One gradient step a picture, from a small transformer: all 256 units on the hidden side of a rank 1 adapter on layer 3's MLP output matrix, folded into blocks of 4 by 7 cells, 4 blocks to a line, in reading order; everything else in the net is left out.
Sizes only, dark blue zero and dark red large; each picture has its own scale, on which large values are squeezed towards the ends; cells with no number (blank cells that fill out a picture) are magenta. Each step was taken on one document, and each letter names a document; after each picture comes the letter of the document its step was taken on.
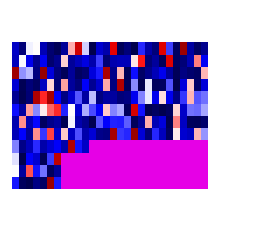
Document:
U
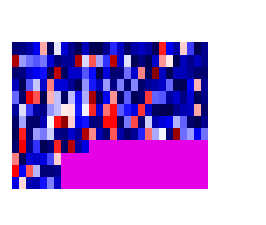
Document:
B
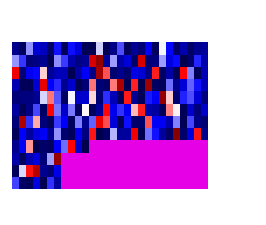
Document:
U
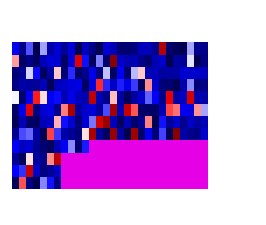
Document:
B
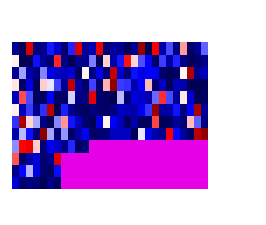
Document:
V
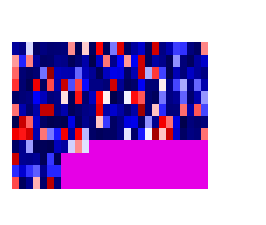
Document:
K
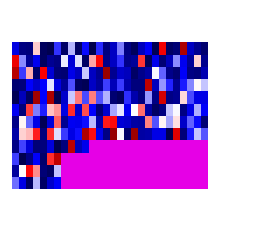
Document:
U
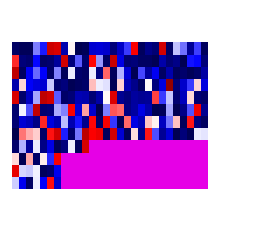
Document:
B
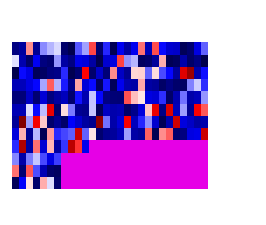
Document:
V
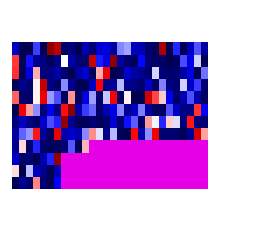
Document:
B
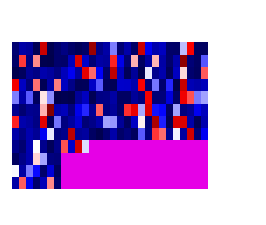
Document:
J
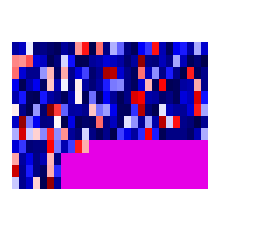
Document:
K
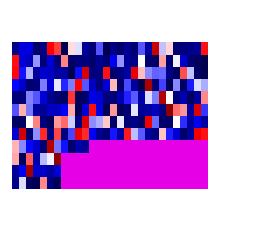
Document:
V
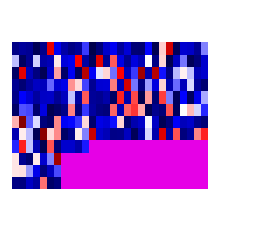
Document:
V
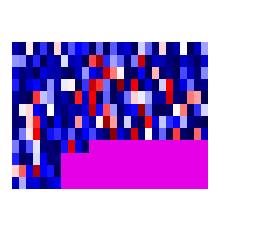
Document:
U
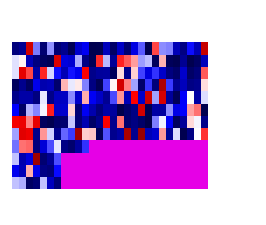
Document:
V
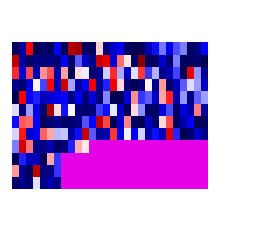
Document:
K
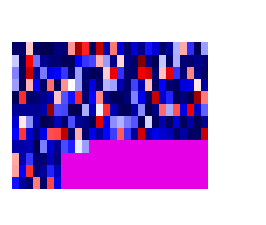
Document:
K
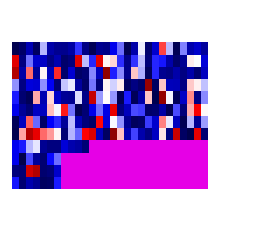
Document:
U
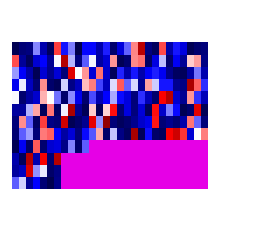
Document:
B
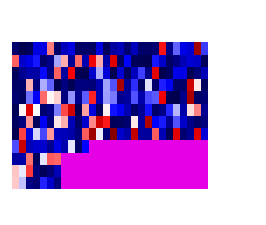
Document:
B
